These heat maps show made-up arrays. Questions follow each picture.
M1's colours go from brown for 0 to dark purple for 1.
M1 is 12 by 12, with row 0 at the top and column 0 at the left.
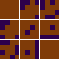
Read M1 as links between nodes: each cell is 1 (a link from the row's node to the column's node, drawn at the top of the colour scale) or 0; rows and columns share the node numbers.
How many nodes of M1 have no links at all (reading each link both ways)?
0
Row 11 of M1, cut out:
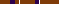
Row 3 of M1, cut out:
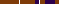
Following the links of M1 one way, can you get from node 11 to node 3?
yes
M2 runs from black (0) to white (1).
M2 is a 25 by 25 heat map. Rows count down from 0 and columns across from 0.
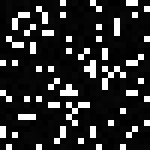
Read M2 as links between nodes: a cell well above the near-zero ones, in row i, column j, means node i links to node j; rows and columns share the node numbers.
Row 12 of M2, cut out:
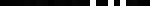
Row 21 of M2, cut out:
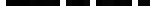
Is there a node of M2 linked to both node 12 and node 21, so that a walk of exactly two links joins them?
yes
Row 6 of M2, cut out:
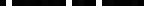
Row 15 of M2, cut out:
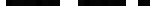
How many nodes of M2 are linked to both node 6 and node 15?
1
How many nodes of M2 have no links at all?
0
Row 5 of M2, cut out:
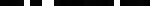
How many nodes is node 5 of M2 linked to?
4
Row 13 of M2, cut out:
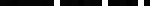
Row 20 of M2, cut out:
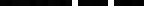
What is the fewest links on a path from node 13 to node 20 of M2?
5
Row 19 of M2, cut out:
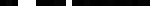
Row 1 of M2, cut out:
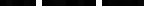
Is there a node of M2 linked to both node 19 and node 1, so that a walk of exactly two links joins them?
no
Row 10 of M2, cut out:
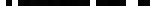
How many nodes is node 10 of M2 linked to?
5
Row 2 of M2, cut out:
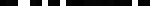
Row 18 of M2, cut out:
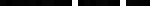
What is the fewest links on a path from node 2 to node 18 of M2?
4
